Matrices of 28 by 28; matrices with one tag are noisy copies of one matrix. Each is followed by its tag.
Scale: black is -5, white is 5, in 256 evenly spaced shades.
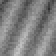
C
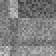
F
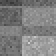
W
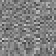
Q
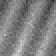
C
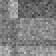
F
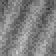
C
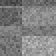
W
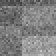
W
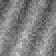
C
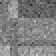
F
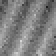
C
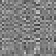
Q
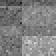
W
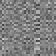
Q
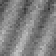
C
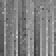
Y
